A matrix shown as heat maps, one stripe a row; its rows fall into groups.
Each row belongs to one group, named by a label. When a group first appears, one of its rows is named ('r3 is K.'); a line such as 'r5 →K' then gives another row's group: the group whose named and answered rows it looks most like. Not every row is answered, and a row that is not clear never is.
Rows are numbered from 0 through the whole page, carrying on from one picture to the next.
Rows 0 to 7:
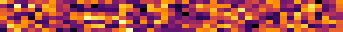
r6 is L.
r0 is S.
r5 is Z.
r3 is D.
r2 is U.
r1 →U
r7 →U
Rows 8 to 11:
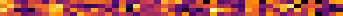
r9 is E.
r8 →S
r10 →D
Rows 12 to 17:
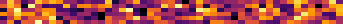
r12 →E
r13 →S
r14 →U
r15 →U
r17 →D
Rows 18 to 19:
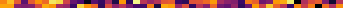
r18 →E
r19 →S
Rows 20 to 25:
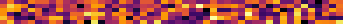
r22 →S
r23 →D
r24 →D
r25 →Z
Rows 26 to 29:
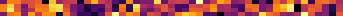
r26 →L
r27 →E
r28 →E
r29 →U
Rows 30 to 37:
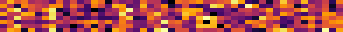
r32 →U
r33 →Z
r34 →U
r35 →S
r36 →U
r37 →Z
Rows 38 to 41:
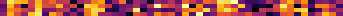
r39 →L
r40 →L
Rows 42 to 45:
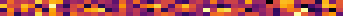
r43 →Z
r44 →L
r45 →D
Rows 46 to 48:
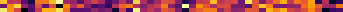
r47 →U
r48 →E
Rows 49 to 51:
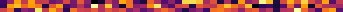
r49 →U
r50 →L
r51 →D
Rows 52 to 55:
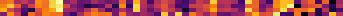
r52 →E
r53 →E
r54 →E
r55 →S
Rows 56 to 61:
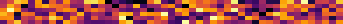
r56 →L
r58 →L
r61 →U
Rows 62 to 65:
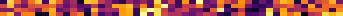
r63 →Z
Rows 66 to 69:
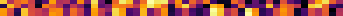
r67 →Z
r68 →D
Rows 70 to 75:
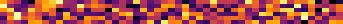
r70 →E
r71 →S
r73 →U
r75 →S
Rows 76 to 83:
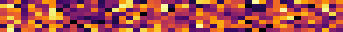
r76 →U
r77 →Z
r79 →E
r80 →E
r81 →U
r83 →Z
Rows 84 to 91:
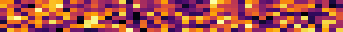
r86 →D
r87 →S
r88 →L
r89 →L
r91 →U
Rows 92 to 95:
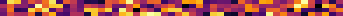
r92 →U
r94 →S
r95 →Z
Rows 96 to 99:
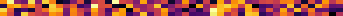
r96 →Z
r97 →L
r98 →D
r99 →D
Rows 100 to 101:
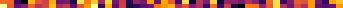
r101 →S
